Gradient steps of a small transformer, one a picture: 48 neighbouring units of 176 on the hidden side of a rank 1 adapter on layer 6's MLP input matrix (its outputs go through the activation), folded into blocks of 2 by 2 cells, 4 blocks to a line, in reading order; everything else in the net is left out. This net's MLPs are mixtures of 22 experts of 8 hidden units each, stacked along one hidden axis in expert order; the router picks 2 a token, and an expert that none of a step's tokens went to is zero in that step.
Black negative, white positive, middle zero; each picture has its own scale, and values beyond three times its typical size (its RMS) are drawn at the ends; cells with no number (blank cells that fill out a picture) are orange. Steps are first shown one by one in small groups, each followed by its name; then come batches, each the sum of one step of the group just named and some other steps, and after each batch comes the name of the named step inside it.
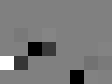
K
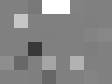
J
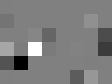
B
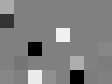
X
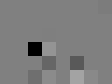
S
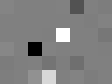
S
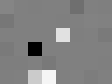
X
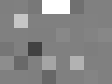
J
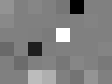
X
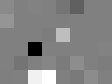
X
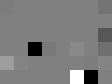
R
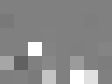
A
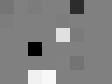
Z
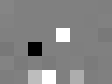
A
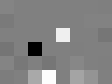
A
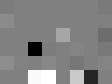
R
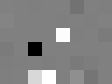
Z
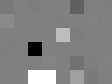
Z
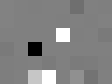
Z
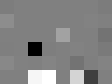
R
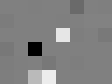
Z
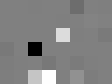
Z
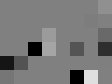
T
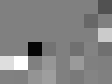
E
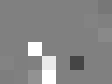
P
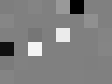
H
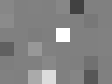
H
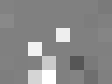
P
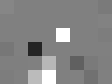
P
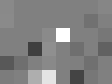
T
